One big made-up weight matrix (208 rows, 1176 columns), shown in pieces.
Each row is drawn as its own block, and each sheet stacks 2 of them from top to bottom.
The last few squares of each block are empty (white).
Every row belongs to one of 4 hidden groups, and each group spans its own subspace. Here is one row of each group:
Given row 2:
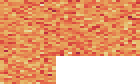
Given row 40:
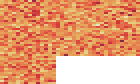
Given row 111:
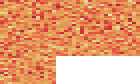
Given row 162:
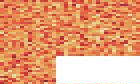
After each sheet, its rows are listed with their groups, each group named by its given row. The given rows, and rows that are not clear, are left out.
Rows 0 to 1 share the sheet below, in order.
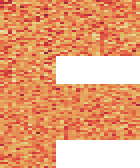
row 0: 40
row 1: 162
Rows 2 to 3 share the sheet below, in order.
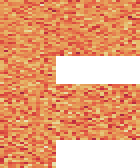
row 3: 111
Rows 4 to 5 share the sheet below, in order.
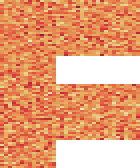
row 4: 162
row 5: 162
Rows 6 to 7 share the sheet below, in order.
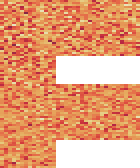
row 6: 40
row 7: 162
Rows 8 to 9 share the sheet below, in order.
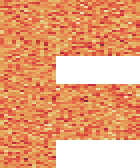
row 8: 40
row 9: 111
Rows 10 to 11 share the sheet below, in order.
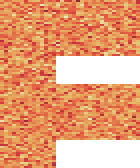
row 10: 2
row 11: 111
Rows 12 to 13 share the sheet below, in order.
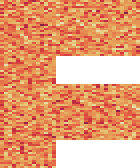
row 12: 162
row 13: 40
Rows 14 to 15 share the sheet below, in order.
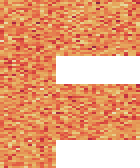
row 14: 40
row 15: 2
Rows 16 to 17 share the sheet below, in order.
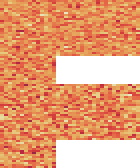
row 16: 40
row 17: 111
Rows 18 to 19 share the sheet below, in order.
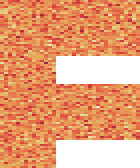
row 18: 111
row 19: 2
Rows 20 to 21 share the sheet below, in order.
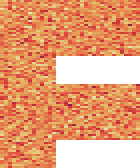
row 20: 2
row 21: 111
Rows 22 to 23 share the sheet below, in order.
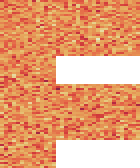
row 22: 162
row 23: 162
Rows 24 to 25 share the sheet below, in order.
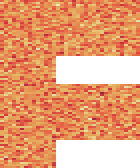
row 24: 162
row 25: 111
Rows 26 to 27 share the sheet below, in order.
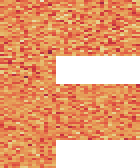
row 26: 111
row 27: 2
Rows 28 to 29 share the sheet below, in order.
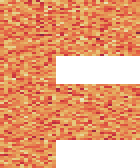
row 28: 162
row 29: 111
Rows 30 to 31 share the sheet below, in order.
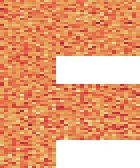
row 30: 2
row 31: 162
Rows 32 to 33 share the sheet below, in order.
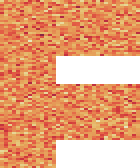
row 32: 162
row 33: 2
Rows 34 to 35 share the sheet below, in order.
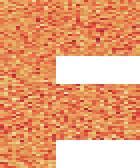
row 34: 162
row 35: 2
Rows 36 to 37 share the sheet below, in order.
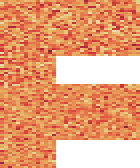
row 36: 111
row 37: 2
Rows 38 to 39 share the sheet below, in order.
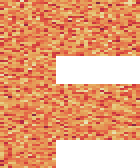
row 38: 111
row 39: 40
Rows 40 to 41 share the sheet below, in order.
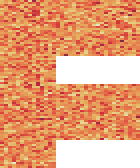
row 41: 162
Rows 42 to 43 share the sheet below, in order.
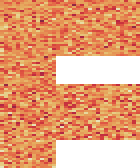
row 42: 40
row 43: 2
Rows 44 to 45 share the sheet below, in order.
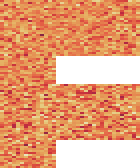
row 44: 2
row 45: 40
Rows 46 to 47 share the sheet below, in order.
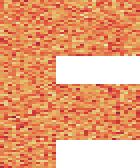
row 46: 111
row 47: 2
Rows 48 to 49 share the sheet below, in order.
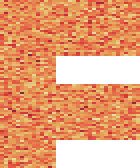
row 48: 40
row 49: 111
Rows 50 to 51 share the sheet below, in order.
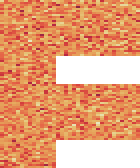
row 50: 162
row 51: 162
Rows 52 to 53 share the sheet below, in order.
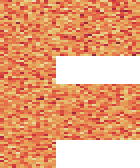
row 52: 111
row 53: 40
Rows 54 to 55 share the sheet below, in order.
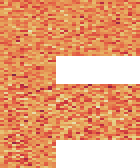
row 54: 111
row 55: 111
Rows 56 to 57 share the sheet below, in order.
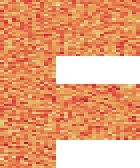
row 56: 162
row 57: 111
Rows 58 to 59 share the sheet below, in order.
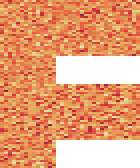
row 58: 111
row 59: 40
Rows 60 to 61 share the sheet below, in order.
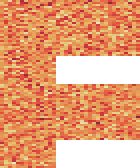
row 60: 111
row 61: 162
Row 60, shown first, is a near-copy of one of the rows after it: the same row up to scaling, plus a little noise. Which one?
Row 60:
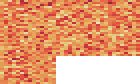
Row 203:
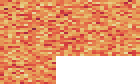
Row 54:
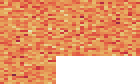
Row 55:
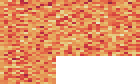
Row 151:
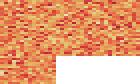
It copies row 55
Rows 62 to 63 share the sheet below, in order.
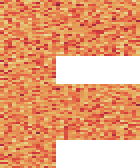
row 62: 162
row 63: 162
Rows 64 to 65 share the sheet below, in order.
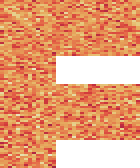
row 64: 40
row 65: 40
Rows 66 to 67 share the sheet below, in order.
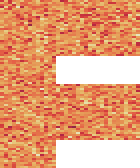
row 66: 40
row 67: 2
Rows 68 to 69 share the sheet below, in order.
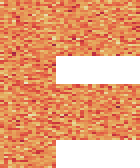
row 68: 40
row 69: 111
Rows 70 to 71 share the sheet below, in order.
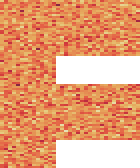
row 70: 162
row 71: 2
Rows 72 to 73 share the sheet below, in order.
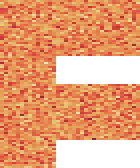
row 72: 111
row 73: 111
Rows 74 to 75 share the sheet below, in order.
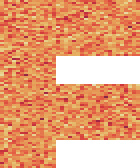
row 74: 111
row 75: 2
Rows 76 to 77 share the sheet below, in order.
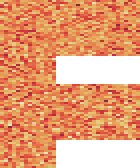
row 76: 2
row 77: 2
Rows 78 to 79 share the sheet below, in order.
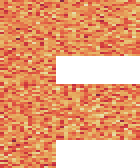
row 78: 2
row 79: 162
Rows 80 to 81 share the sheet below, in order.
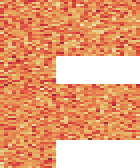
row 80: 162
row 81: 2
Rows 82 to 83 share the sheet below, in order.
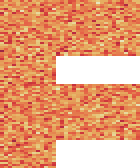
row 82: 40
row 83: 162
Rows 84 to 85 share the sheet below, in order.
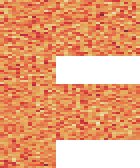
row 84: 2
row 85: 162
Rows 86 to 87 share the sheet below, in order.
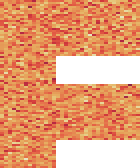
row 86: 111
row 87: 111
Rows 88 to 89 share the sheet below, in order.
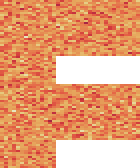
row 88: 111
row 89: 111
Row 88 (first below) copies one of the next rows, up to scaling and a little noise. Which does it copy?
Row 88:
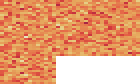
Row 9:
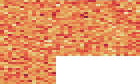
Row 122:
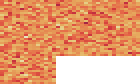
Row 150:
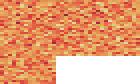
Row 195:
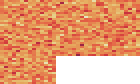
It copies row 122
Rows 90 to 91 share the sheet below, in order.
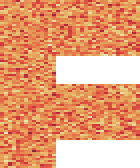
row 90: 111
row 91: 40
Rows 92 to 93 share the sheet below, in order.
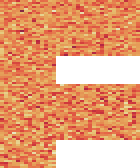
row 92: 40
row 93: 2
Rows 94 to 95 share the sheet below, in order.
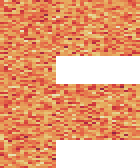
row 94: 40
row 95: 40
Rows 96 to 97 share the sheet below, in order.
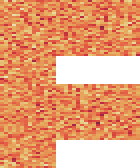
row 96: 2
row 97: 162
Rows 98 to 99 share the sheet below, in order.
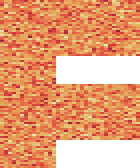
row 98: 111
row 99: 40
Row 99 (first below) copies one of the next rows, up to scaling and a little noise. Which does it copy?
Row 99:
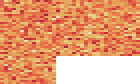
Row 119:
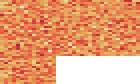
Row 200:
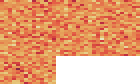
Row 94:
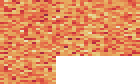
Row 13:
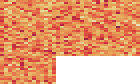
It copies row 94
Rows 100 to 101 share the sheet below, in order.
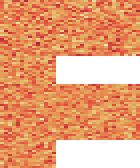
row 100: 111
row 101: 2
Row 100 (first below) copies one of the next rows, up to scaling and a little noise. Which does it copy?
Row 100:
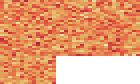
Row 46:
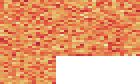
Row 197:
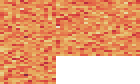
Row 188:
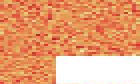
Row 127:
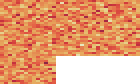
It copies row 46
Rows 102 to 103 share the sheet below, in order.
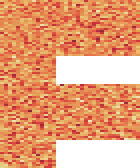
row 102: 162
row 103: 2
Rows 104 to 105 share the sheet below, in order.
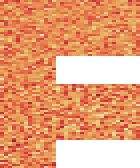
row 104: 2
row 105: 162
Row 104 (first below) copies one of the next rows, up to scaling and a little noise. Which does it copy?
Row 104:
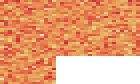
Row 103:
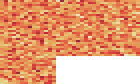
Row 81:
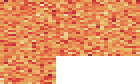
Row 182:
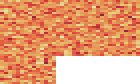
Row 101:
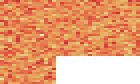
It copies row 101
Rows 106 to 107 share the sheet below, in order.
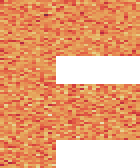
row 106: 40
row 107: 40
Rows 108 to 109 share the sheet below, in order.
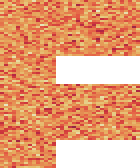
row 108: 162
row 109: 2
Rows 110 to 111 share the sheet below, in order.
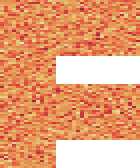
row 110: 40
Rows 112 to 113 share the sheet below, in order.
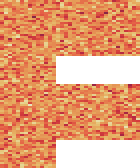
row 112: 2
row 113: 2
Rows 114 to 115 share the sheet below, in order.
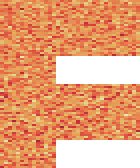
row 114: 111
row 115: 2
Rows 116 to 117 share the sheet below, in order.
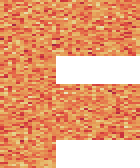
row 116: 2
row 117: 2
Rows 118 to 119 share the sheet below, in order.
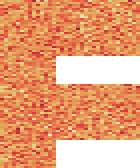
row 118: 111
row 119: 40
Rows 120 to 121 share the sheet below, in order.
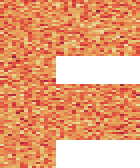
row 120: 162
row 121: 162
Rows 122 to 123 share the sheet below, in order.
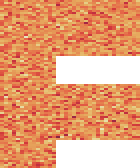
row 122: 111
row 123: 40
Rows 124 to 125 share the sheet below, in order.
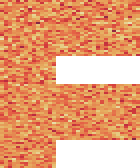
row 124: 2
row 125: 111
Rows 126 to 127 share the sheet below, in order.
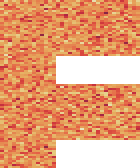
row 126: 2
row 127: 111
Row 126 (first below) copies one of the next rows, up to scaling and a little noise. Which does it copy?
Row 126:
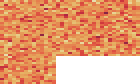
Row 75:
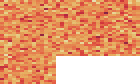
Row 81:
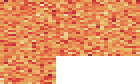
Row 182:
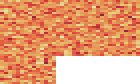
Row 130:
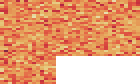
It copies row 75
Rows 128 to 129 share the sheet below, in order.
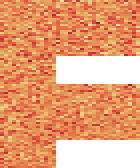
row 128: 2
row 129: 111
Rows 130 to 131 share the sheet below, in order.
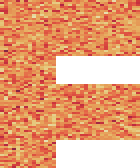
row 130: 2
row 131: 40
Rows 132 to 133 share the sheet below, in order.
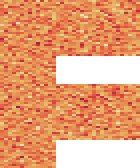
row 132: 111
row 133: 111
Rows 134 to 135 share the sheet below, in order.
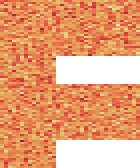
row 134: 2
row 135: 111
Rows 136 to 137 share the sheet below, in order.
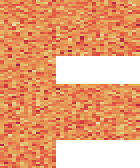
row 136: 40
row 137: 162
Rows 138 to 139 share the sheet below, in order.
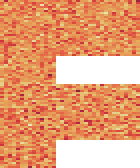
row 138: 2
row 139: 162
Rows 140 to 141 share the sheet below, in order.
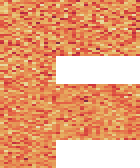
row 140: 2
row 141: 111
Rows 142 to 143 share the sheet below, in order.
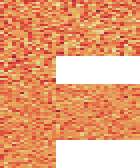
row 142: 162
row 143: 111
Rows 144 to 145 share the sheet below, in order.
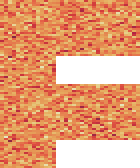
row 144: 40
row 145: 40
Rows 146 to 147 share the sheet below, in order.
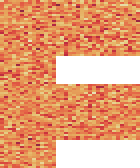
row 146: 162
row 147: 40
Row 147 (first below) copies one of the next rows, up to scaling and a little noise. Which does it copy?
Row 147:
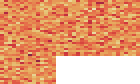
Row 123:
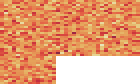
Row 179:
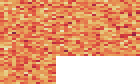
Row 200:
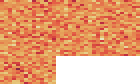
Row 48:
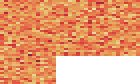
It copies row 48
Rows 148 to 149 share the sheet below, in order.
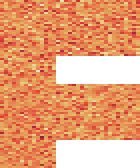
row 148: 2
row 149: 40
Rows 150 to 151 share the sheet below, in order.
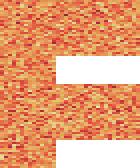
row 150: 111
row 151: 111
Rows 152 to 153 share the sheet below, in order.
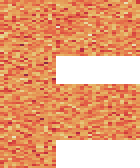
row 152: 111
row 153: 2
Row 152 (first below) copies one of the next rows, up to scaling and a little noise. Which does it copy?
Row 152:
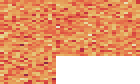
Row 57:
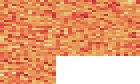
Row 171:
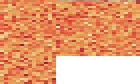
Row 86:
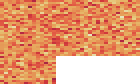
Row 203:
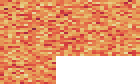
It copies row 171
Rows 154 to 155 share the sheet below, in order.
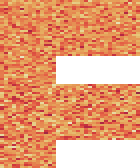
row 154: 111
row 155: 40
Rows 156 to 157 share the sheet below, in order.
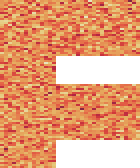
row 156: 111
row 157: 162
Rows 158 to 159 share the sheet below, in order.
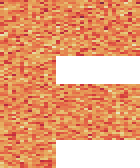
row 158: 111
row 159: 2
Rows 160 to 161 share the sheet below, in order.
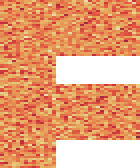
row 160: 111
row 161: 2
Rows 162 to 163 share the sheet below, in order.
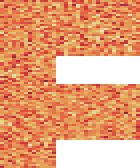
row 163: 2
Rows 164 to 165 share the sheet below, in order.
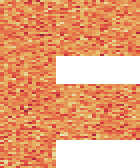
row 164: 162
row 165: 40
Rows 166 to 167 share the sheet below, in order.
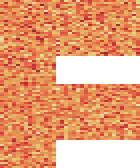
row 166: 2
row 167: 162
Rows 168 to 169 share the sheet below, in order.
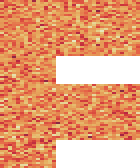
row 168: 162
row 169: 2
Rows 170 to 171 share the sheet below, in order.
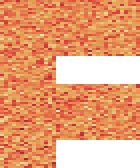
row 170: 2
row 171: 111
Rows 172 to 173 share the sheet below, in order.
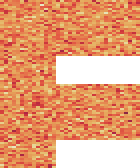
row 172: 2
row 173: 40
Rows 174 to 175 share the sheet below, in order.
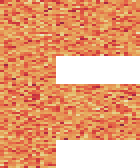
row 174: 162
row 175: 40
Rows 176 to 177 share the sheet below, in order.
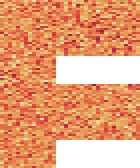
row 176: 162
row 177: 2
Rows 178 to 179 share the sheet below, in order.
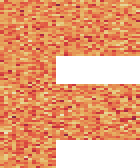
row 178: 162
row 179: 40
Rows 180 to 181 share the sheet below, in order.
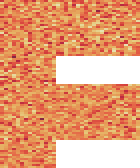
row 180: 162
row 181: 2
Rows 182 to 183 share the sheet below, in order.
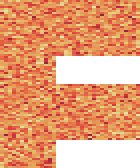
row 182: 2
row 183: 2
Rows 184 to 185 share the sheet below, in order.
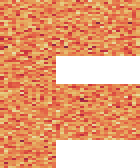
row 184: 2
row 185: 111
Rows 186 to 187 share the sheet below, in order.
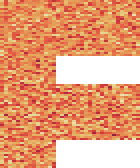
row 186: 40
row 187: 111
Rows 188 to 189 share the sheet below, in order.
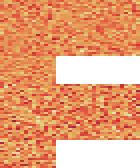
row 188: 111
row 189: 2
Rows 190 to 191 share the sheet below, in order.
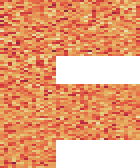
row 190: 2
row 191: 162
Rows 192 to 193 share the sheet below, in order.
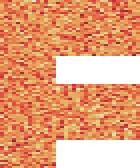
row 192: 111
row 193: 162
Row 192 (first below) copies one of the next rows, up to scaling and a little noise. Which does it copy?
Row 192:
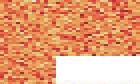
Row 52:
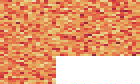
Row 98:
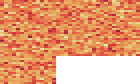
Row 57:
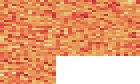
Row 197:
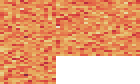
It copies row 52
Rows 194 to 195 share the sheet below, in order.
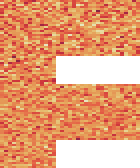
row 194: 162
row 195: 111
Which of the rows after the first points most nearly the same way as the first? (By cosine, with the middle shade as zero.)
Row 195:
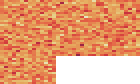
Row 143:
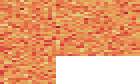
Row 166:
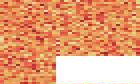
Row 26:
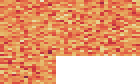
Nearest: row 143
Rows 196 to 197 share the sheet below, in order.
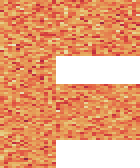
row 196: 40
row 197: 111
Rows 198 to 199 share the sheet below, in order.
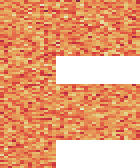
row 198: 2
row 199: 162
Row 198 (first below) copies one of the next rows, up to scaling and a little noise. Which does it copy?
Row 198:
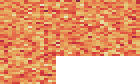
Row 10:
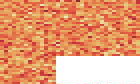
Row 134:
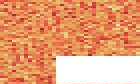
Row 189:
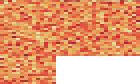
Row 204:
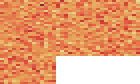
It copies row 10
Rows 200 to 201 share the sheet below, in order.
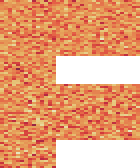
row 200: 40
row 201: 2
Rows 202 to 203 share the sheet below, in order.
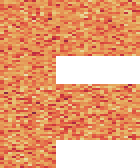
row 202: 111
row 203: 111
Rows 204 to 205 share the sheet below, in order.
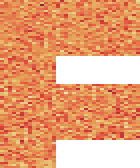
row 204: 2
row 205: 2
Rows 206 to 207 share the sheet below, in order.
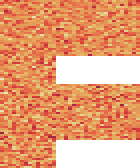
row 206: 2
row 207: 40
